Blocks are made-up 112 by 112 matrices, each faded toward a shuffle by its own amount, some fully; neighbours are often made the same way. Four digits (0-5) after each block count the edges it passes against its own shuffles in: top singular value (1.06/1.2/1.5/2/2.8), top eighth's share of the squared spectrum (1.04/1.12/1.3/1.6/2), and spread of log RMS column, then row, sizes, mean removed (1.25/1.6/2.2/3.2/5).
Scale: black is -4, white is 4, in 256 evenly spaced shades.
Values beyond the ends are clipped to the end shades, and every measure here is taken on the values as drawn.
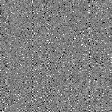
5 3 2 2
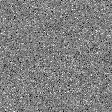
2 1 0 0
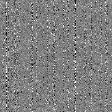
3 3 4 0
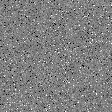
0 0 0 0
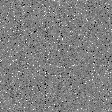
1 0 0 0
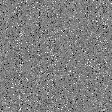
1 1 2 0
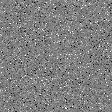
0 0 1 0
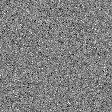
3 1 0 0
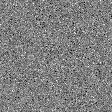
0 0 0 0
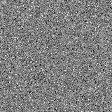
1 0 0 0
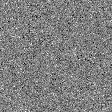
2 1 0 0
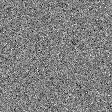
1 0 0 0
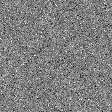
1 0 0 0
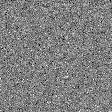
2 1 0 0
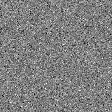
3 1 0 0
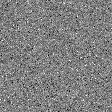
0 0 0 0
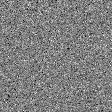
1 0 0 0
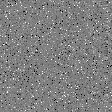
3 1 0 0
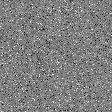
0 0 0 0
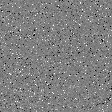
0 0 0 0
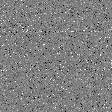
1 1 0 1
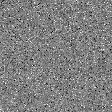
3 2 0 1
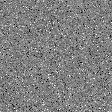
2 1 0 0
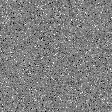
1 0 0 0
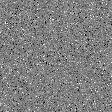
1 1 0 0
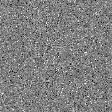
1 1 2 0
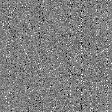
2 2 3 0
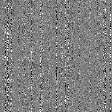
2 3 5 0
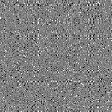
5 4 2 3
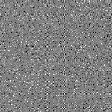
5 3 2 2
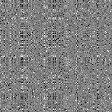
5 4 3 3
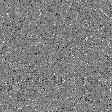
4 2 1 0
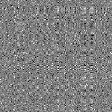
5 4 3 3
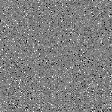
4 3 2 1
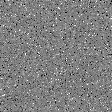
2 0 0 0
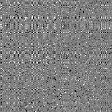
5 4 3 3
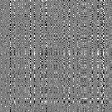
5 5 4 3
